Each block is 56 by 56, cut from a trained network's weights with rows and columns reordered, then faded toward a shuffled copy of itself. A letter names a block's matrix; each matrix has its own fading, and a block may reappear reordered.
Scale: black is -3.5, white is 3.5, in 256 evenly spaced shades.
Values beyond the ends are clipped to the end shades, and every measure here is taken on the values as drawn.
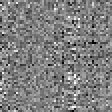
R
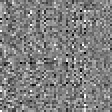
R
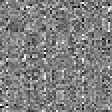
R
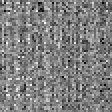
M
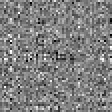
R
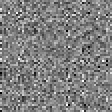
R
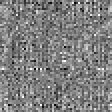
M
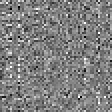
R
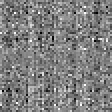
M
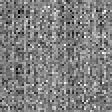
M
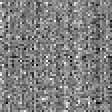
M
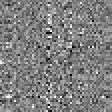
R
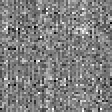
M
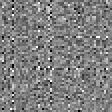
R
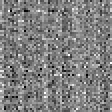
M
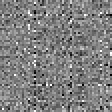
R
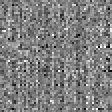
M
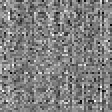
M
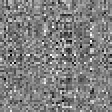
R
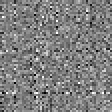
R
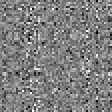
R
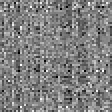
M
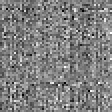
M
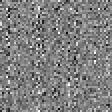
R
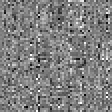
R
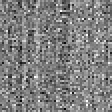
M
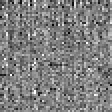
M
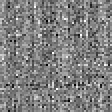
M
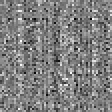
M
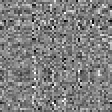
R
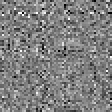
R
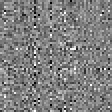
R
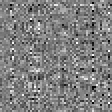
R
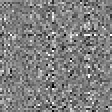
R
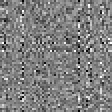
R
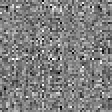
R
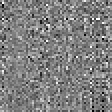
R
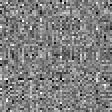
R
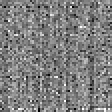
M
